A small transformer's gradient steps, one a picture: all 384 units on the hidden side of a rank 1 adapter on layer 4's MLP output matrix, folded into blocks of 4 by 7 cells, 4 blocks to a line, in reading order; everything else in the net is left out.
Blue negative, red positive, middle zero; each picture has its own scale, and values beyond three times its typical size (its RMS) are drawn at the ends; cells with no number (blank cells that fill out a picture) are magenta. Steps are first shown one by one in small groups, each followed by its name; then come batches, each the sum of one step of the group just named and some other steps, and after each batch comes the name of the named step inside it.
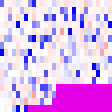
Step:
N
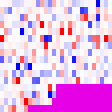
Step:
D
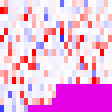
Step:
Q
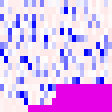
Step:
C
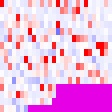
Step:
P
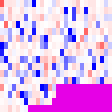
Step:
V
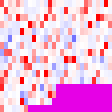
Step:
V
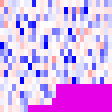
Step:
V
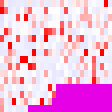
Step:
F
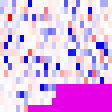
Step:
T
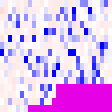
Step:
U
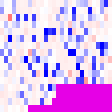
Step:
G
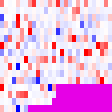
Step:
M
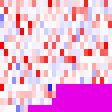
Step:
M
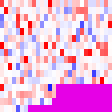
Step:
M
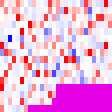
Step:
U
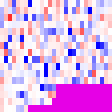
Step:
T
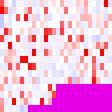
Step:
F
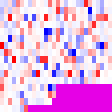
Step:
G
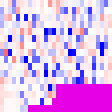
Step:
G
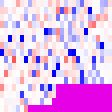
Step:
U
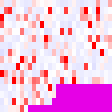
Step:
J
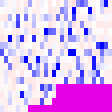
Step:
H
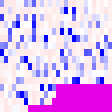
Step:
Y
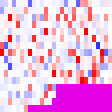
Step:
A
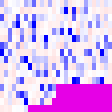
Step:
Y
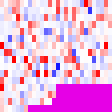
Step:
H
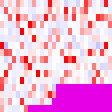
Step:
A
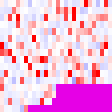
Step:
A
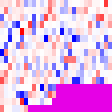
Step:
Y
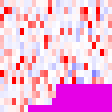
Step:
J
